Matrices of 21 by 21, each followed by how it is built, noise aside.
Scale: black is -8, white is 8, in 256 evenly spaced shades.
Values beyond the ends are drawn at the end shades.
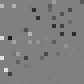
sparse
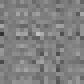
low rank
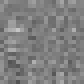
low rank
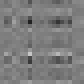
low rank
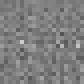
low rank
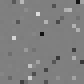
sparse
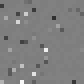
sparse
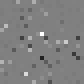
sparse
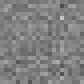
low rank
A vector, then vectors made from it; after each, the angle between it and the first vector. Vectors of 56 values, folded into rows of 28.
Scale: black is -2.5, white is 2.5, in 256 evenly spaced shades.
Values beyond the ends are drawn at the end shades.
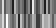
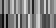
nearly opposite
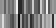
partly aligned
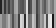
partly aligned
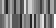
orthogonal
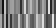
partly opposed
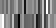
partly aligned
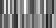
partly opposed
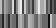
partly opposed
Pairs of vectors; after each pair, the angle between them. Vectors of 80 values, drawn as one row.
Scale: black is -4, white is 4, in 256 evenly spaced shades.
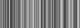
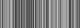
partly opposed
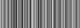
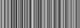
nearly parallel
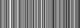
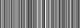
partly aligned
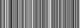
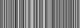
partly aligned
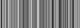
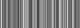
nearly opposite
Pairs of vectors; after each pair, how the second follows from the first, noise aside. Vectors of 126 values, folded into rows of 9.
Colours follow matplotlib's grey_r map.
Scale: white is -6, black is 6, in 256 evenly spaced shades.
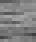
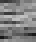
scaled up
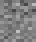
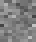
shuffled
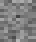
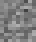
shuffled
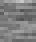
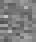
shuffled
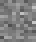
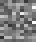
scaled up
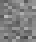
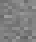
shrunk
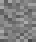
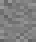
shrunk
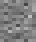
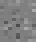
partly zeroed
